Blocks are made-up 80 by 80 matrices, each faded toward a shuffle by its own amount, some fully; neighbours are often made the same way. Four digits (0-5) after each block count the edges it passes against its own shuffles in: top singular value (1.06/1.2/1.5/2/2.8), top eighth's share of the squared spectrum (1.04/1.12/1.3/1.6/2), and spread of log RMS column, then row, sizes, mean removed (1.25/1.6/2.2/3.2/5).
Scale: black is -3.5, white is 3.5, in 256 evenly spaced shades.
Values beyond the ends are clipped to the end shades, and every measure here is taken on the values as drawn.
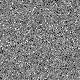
1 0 0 0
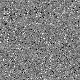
2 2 0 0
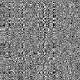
4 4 3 3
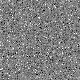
1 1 0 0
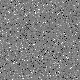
0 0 0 0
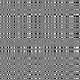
5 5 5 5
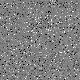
3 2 0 1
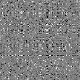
4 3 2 2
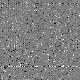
4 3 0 1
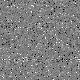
3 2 0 1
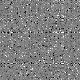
4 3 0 2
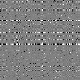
5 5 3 3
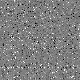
3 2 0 1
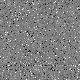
3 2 0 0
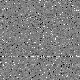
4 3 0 1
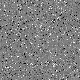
2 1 0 0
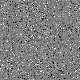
0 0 0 0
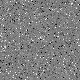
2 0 0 0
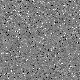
2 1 0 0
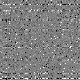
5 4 2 2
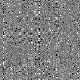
4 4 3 1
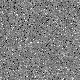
0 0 0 0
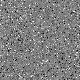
2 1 0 0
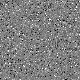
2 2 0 0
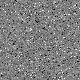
0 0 0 0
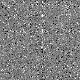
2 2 2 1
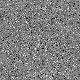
0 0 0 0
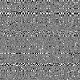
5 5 2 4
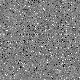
3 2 0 1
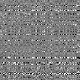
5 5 2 4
